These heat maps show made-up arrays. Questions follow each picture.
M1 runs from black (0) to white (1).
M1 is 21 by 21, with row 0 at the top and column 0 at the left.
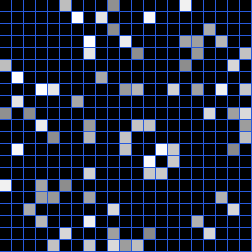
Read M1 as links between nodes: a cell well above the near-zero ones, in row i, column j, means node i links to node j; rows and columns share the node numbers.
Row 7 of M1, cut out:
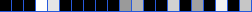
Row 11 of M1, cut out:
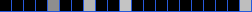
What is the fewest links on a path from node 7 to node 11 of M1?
1
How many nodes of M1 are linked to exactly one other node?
0
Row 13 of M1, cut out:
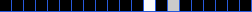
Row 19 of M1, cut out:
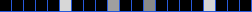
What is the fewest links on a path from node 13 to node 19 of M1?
2
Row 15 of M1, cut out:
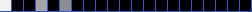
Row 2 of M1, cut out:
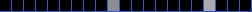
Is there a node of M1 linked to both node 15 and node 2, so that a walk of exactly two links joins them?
no
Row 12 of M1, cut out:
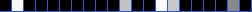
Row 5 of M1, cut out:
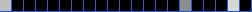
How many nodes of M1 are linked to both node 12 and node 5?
1
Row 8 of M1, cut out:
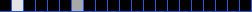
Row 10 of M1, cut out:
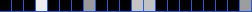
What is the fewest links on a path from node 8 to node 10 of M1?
3
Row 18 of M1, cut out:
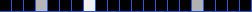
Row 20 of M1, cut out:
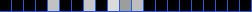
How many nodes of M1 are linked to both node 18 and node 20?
1
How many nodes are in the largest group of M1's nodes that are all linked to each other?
4
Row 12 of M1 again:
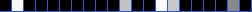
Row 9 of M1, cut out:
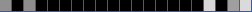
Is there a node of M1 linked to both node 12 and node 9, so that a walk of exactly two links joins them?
yes
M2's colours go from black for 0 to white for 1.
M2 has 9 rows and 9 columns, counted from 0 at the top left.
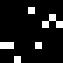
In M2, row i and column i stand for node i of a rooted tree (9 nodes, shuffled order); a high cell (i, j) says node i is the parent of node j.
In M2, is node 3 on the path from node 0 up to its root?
yes
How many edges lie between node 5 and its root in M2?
2
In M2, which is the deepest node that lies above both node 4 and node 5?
6
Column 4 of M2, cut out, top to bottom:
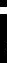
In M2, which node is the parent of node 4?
1
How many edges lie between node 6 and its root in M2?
1
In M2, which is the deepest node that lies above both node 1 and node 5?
6
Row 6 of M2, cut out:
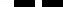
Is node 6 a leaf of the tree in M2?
no
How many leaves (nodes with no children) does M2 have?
4
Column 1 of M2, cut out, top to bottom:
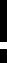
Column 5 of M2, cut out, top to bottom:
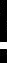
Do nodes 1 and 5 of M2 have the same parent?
yes
